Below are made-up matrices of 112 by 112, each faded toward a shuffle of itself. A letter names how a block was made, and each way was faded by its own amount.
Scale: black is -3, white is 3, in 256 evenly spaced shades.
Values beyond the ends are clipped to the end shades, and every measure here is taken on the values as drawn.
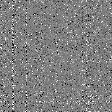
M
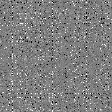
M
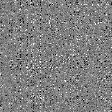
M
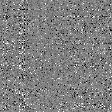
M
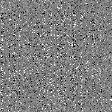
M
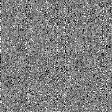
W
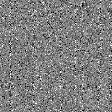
W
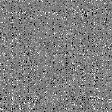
M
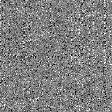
W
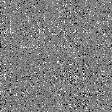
M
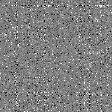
M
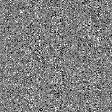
W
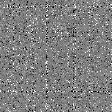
M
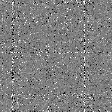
M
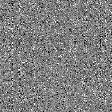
W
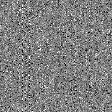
W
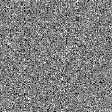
W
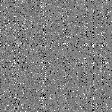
M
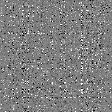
M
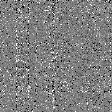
M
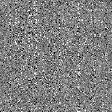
W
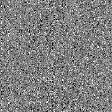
W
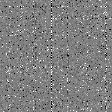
M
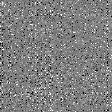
M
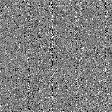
W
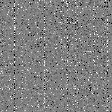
M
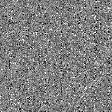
W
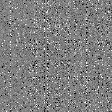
M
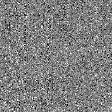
W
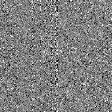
W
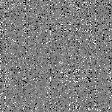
M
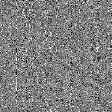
W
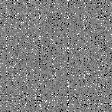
M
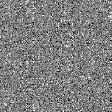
W
